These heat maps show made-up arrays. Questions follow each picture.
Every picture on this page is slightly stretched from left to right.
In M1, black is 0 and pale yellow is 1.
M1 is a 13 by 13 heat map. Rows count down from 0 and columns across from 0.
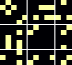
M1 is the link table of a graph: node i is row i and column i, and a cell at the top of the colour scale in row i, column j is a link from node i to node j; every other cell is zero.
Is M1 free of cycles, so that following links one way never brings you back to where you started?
no
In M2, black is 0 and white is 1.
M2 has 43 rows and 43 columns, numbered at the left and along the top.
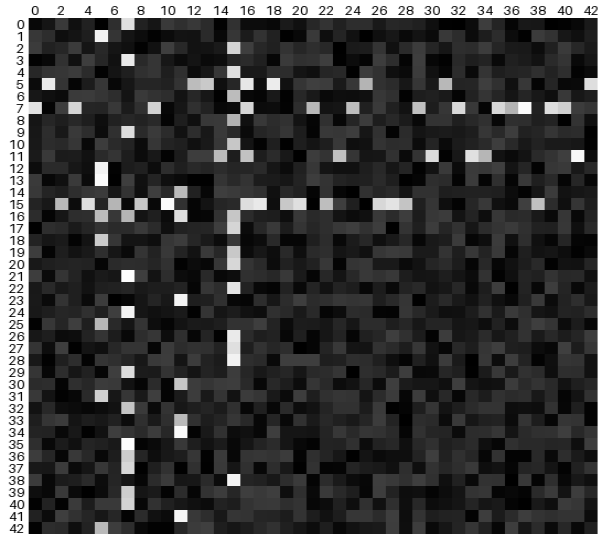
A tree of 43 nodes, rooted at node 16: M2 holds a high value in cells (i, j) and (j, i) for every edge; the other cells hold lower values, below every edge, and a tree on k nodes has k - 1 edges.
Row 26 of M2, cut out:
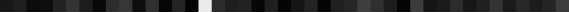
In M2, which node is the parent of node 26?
15
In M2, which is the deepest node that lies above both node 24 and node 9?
7
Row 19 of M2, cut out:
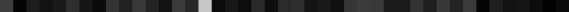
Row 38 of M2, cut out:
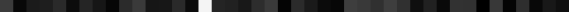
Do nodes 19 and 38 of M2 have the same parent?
yes
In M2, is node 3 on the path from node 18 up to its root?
no
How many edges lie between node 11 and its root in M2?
1
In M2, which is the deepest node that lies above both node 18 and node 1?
5
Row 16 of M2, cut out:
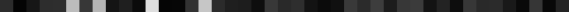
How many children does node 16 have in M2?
4
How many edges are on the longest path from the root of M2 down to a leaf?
2
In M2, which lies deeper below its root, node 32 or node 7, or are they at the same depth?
node 32
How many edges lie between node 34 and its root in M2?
2
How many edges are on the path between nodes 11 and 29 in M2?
3
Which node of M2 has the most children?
15
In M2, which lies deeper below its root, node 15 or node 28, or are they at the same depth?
node 28
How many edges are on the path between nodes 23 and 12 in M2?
4
